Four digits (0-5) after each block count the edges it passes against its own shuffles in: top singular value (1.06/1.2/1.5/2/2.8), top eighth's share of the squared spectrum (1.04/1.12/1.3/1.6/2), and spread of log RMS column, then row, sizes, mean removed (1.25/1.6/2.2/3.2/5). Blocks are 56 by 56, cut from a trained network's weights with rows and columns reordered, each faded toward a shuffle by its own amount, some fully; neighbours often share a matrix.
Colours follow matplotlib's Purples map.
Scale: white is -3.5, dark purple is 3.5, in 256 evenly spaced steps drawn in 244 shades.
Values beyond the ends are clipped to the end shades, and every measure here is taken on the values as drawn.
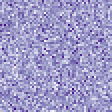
0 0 0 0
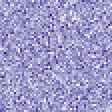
0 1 0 0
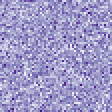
1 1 0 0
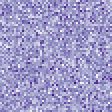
0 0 0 0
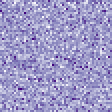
1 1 0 1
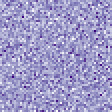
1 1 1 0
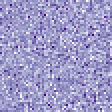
0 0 0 0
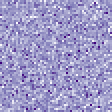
0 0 0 0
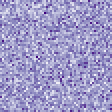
1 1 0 0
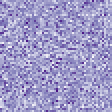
3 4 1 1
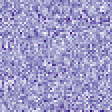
3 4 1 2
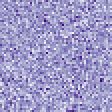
1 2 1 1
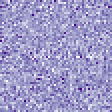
1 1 0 1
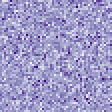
1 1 0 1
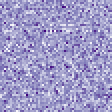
1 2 0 2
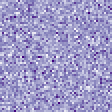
1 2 0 1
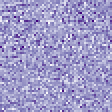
2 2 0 2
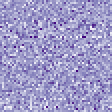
2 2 0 2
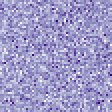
0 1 0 0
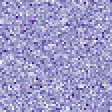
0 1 0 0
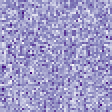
3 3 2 1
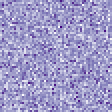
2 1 0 0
